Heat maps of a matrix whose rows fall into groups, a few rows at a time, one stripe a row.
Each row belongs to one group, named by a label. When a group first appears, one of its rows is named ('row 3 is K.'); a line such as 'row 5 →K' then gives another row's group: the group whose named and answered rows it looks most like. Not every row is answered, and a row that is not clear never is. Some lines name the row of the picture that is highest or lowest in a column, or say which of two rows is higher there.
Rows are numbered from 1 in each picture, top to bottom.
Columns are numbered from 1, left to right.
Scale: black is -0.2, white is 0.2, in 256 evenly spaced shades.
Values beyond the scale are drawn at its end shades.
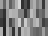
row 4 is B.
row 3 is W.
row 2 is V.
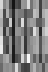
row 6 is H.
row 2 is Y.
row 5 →H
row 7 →B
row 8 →V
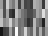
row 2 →Y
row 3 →V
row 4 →W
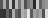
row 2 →W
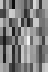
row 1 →Y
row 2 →V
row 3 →Y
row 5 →W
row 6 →B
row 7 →B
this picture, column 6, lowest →5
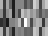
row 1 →Y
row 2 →B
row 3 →W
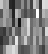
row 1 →Y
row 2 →Y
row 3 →B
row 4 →W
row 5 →W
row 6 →V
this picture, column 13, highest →2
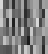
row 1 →H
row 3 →H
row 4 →H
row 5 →V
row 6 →W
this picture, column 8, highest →4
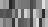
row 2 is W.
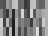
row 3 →Y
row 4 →H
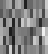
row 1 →V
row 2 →W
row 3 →B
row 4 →Y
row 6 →H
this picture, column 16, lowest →3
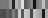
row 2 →W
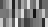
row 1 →B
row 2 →H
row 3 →V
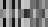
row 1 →B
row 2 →V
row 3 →B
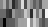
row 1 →H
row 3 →W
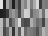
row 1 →B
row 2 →W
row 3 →V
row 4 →H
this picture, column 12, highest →1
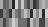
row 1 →H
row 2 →W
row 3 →V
